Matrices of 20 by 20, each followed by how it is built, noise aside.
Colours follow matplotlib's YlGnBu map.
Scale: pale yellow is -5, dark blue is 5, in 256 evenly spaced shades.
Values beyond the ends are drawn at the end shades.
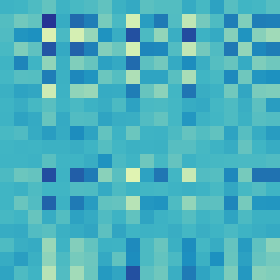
low rank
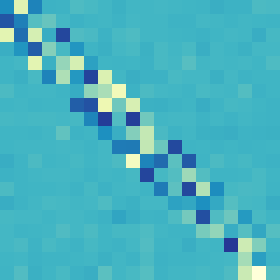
banded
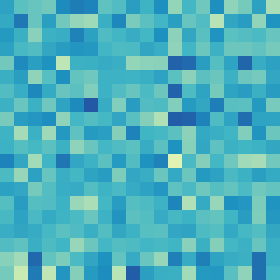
low rank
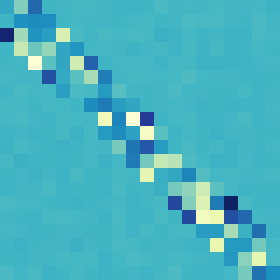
banded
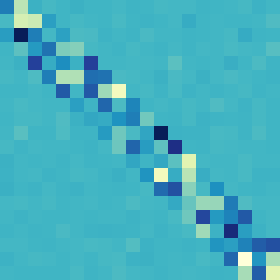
banded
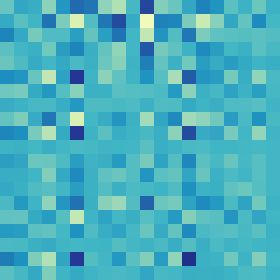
low rank
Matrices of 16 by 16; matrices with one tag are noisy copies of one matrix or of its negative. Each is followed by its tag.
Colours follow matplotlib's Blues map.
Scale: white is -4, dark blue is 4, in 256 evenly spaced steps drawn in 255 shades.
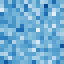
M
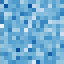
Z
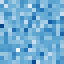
Z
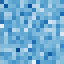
Z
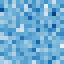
M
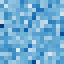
Z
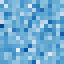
Z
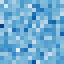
Z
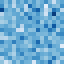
M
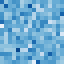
Z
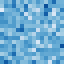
M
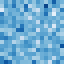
M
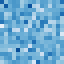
Z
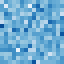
Z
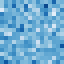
M
